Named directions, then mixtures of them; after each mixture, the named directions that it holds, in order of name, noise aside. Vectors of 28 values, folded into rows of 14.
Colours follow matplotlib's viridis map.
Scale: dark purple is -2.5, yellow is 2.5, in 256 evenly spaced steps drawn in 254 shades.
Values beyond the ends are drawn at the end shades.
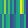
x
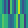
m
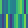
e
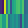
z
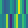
e, m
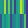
x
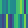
e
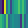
z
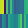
z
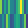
e, x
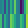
x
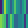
e, z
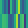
m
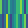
e
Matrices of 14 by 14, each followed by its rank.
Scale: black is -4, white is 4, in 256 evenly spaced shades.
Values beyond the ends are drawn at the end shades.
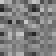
two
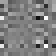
two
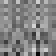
two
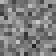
full rank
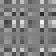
one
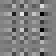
one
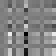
one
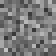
full rank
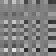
one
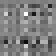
two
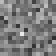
full rank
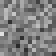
full rank
